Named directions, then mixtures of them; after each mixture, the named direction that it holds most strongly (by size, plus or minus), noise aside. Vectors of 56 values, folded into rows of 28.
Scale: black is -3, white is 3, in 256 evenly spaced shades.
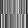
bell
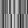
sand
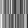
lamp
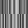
sand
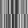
sand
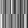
lamp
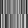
bell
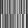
bell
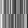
lamp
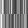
lamp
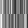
lamp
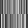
bell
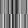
sand
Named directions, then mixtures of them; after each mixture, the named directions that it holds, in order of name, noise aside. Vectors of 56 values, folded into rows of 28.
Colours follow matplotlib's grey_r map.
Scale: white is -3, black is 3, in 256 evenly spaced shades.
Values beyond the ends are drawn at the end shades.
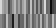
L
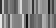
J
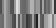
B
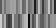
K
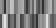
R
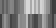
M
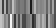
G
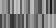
B, J, L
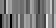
G, J, R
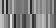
G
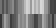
M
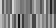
G, L
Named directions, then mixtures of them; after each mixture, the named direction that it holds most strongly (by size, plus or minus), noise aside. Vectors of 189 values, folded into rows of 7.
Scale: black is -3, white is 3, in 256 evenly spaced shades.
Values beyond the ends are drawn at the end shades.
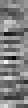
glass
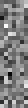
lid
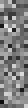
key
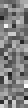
lid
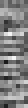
glass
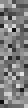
key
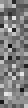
key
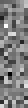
lid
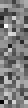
lid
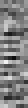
glass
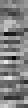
glass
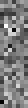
key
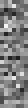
key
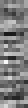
glass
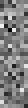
key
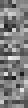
key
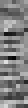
glass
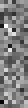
key
